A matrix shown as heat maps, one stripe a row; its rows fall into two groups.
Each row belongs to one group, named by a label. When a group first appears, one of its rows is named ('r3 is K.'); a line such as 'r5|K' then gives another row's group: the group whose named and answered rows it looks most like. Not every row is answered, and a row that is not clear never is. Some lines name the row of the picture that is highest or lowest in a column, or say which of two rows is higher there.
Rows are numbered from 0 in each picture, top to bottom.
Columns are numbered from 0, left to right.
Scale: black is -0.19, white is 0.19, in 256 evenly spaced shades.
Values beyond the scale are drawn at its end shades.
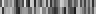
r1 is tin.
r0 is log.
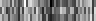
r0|tin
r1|log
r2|tin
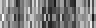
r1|tin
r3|tin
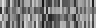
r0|tin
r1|log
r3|log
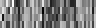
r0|tin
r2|tin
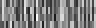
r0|log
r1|log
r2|log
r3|log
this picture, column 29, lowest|0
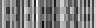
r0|log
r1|log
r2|log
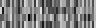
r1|tin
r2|log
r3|log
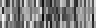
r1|tin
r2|tin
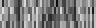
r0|tin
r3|log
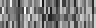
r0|tin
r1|log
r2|tin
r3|log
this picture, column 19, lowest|1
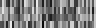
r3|log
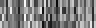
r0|log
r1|tin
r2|log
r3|tin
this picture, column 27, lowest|3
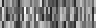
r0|tin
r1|log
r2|log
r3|tin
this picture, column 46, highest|0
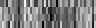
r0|log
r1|tin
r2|tin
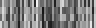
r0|log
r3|tin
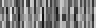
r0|log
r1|log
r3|log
